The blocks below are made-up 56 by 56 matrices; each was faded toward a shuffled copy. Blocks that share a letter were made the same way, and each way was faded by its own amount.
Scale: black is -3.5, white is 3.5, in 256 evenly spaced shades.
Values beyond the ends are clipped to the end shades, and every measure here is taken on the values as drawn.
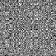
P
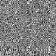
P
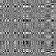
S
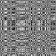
S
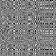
S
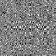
P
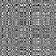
S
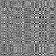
S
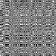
S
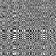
S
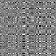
S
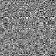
P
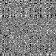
P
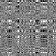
S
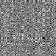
P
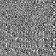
P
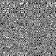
P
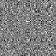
P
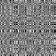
S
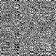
P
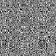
P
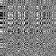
S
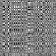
S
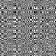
S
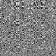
P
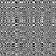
S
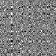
P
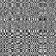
S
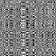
S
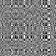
S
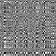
S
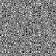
P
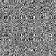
P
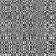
S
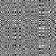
S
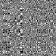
P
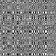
S
